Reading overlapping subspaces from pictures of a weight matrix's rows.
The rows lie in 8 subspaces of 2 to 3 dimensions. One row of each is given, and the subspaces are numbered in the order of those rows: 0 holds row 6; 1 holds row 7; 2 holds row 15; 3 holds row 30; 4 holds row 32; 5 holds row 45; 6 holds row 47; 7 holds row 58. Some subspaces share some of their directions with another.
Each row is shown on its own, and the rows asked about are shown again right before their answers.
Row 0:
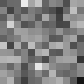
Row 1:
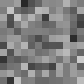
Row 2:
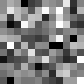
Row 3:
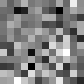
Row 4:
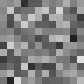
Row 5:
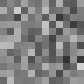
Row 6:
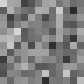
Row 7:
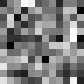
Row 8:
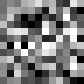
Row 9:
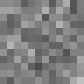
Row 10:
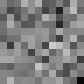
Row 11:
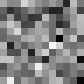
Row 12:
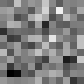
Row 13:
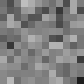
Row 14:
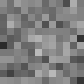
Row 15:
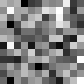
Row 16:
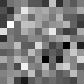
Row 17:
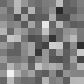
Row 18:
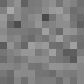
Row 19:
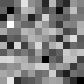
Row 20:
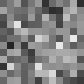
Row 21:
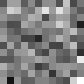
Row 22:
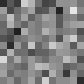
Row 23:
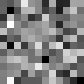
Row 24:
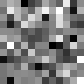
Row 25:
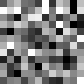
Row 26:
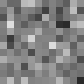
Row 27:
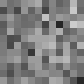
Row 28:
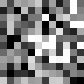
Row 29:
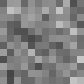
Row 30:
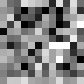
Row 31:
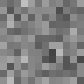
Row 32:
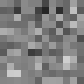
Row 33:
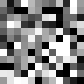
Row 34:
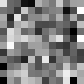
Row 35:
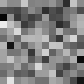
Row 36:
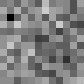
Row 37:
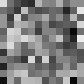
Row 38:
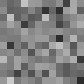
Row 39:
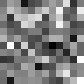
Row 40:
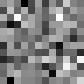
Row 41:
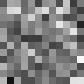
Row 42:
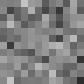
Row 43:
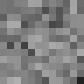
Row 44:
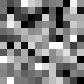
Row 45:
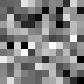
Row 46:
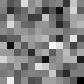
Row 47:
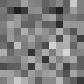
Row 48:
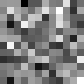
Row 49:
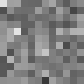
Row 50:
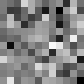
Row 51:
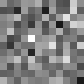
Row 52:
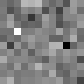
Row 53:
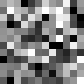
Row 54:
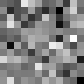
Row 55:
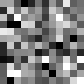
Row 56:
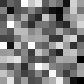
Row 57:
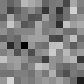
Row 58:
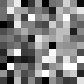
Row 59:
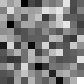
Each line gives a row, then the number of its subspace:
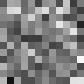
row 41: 1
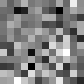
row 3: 6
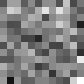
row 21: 1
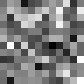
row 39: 5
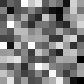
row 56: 2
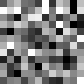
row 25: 4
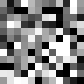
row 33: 6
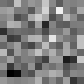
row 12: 4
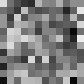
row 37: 1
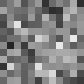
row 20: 7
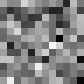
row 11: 0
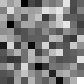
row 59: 2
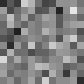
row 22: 0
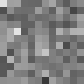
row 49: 0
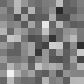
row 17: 4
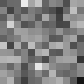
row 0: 2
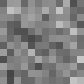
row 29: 1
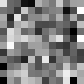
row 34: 1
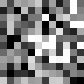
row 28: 4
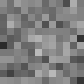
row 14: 4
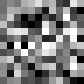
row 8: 5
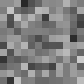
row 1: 6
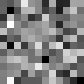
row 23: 3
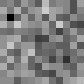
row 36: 7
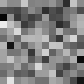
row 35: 0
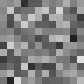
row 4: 6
